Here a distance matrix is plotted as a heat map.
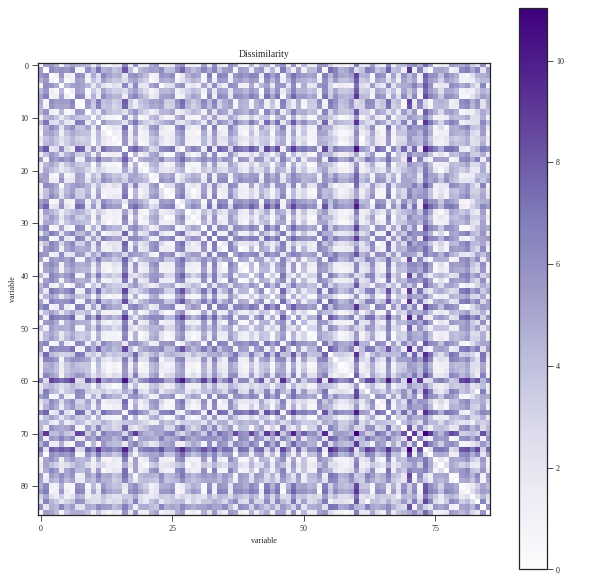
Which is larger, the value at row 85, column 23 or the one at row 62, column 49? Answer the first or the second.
the second
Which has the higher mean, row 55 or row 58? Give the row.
55
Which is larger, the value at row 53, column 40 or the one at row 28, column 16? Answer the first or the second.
the first
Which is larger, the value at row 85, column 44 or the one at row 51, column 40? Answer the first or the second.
the second
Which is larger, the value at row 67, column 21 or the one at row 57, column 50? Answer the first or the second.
the first
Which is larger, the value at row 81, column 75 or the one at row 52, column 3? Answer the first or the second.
the first
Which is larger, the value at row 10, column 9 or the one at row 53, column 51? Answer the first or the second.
the second
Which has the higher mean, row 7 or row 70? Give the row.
70
